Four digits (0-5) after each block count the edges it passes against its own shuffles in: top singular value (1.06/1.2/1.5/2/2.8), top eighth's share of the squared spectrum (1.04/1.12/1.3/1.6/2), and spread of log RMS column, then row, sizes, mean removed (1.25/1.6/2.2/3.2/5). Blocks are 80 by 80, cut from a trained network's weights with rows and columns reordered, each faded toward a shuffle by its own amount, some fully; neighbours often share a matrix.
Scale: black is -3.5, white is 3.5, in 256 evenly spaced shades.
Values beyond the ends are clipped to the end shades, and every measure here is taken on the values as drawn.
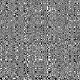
4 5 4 3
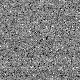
1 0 0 0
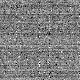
3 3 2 1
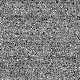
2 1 0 0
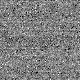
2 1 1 0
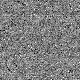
1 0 0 0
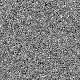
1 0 0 0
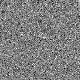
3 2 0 1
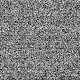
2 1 0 0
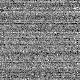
4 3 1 2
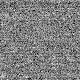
2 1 0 0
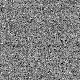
0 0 0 0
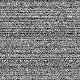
4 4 1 2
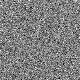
0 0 0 0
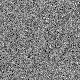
0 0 0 0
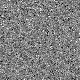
0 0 0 0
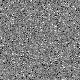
2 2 0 0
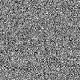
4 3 0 2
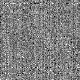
3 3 1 2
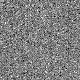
1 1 0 0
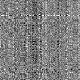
4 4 3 2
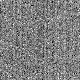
2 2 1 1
